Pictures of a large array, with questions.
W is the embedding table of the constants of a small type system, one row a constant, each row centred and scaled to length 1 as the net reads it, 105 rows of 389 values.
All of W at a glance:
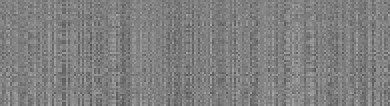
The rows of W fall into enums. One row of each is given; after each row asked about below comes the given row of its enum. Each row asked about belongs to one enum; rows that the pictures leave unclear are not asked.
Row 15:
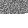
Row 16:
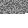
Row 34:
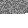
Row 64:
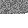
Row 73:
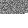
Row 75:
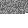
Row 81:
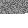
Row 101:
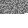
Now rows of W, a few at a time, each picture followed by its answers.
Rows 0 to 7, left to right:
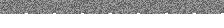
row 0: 73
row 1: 34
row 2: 75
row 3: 101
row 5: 64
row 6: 101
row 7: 34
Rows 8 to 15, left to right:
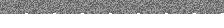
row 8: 75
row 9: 64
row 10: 15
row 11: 16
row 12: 34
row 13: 16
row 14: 101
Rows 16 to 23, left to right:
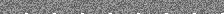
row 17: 101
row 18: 75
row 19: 101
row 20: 16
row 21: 15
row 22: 73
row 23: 64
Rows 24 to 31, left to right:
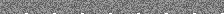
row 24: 81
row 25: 81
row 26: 75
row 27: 34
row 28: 64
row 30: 75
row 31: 81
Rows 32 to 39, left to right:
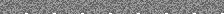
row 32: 16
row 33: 101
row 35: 16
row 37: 34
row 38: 101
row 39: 16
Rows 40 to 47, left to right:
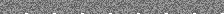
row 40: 16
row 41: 73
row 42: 75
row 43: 81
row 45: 101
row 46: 34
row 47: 101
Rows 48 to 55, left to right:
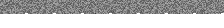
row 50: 81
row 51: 34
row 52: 101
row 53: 101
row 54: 34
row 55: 64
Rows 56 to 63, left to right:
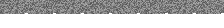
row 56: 101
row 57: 75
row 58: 101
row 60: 81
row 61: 64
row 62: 101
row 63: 34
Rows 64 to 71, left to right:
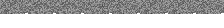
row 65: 16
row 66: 16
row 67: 75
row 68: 34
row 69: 64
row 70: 64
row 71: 34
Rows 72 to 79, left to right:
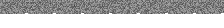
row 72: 81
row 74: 75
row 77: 64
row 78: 81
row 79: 81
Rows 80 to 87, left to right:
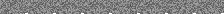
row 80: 64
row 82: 16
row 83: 16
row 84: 75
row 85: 16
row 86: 101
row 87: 81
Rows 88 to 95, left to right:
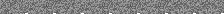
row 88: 64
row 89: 75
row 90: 101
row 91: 75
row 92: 75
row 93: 75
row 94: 16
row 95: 16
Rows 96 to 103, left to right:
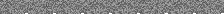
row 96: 34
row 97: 75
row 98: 34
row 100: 16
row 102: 16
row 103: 34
